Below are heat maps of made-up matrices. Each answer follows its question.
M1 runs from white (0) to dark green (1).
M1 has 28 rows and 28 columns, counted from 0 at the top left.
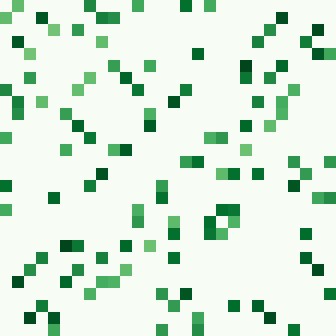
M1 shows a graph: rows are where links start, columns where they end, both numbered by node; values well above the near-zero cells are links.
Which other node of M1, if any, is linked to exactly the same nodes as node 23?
none
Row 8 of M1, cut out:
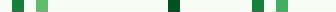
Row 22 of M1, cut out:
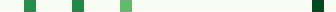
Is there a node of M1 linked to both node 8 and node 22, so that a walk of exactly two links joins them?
no
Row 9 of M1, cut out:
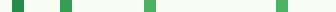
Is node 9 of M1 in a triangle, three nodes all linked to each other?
yes
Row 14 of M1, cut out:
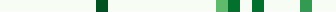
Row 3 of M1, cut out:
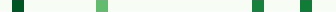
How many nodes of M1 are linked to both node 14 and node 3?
3
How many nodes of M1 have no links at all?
0
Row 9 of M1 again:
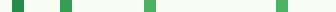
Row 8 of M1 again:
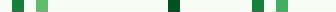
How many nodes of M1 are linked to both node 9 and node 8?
2
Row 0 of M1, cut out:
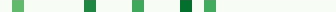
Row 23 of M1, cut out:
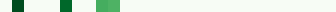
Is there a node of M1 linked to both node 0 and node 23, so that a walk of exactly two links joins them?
yes
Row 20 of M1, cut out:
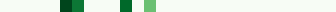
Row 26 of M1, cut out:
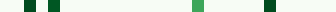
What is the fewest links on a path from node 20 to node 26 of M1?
3
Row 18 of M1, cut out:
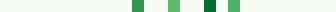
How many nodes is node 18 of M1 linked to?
4
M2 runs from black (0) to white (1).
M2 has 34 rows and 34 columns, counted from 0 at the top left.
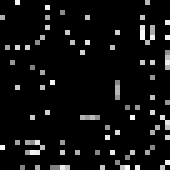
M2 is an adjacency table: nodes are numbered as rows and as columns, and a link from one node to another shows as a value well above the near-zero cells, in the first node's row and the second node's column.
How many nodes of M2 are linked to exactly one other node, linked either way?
10
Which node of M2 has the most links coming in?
node 33
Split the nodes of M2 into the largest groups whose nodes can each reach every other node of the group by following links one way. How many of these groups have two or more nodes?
1
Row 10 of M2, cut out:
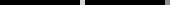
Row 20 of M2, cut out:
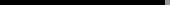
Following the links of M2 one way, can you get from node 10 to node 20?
yes
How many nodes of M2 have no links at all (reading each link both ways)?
0
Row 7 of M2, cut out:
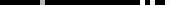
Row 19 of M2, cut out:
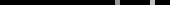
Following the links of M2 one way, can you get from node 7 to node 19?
yes
